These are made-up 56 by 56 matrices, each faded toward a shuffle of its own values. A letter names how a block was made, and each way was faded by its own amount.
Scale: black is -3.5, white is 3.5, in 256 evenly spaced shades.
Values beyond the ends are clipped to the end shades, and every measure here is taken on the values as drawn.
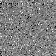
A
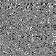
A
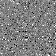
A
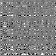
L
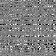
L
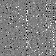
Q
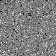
A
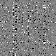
Q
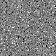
A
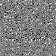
A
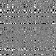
L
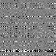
L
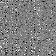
Q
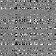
L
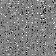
Q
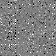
Q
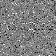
A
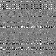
L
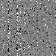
Q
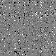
Q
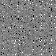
Q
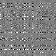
L
